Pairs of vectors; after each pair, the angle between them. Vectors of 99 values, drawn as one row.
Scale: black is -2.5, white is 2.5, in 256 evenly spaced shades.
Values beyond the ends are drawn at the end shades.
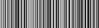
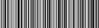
partly aligned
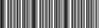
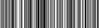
partly opposed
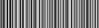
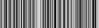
orthogonal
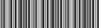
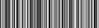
nearly opposite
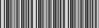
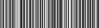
orthogonal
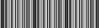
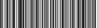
partly opposed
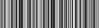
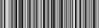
nearly parallel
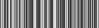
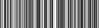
nearly parallel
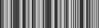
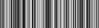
nearly parallel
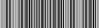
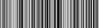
partly aligned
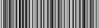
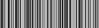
orthogonal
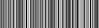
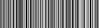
nearly parallel
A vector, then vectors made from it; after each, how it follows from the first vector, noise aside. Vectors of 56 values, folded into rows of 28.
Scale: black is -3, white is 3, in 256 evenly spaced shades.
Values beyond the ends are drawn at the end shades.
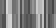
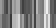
reversed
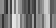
reversed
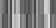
reversed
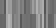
shrunk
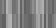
shrunk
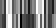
scaled up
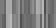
shrunk
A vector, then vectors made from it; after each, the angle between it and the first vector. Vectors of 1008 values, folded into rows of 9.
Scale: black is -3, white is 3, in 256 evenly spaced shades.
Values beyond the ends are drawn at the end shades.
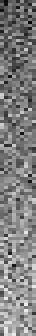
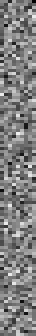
orthogonal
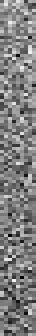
partly opposed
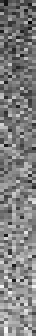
nearly parallel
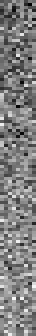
partly aligned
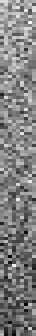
nearly opposite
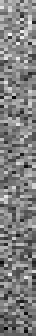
partly opposed
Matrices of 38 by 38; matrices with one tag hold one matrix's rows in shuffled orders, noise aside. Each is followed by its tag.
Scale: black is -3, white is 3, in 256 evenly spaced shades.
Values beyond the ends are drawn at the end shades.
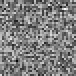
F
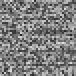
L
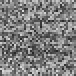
L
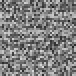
F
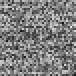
F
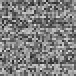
L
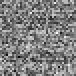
L
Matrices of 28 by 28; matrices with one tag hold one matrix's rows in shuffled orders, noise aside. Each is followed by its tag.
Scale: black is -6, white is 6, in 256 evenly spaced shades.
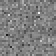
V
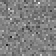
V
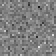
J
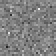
V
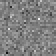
V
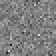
V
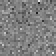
J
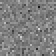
J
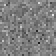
J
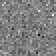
J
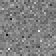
V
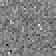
V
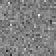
V
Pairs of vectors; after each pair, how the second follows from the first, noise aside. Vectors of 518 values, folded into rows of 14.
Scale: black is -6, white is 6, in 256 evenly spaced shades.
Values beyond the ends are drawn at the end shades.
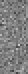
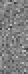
reversed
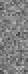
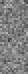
reversed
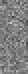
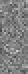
reversed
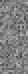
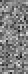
scaled up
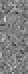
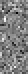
scaled up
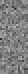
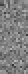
reversed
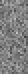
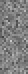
reversed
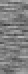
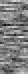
scaled up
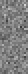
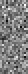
scaled up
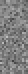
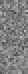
reversed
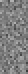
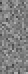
reversed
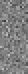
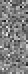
scaled up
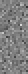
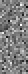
scaled up
